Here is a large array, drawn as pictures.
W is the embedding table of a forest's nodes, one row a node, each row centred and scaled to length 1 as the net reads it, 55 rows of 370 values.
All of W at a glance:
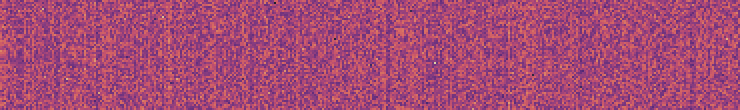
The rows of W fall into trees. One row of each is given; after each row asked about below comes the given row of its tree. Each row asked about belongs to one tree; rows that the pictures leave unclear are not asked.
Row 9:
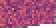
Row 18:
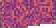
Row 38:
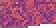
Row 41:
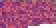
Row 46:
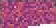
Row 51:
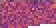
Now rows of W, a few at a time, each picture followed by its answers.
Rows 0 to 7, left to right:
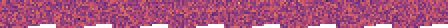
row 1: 46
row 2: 38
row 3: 46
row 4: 41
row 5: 51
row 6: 38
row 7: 18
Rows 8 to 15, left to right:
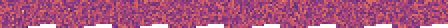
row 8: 46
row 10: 41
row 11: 41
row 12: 38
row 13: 9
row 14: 41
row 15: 41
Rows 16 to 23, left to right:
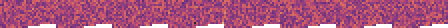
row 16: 41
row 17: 18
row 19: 9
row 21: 38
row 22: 38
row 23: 18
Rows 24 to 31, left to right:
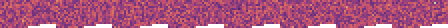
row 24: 41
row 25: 9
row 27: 9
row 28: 9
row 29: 41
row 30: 38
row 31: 46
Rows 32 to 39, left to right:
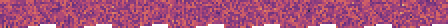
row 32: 38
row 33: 38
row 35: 9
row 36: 46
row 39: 51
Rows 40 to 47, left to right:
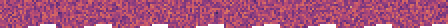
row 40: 9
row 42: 38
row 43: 9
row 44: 18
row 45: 41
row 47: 9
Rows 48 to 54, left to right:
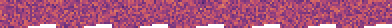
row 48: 9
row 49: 9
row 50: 18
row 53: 41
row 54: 41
